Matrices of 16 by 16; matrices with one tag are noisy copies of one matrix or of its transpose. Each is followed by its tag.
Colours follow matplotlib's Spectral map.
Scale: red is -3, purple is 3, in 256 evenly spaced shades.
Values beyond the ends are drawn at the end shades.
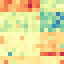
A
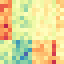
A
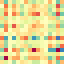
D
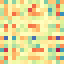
D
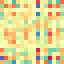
D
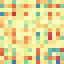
D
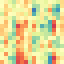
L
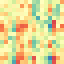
L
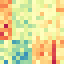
A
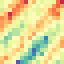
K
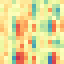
L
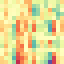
L
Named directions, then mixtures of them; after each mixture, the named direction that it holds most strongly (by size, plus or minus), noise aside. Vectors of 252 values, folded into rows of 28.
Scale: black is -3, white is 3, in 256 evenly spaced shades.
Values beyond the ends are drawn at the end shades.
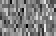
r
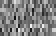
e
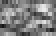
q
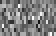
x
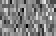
r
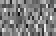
r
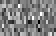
x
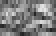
q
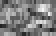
q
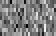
r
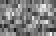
q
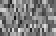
e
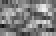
q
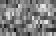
q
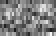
q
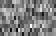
e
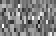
x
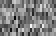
e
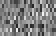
e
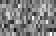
x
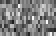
x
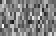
x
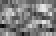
q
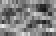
q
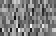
e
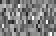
x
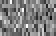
r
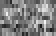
q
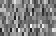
e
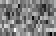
x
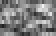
q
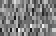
e
